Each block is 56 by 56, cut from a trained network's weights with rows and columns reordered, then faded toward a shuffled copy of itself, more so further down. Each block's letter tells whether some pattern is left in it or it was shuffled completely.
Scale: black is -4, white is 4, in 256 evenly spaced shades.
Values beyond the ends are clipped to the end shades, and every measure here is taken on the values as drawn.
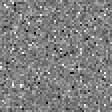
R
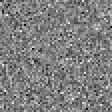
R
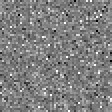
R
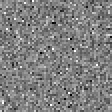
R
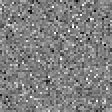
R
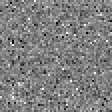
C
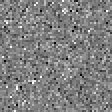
R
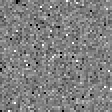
R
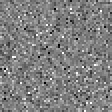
R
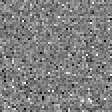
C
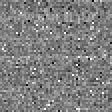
C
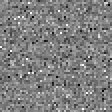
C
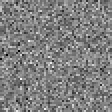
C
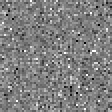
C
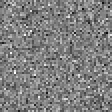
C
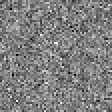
R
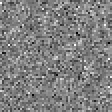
R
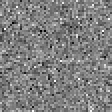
R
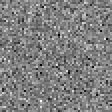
R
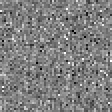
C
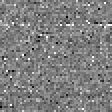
C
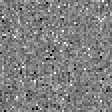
R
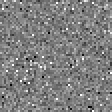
R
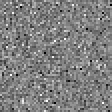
R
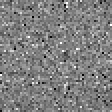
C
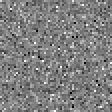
R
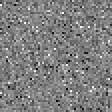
R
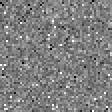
R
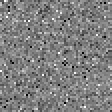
R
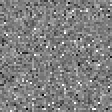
R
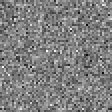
C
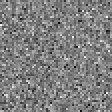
R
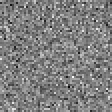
C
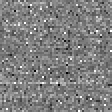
C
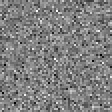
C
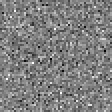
R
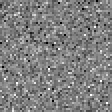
R
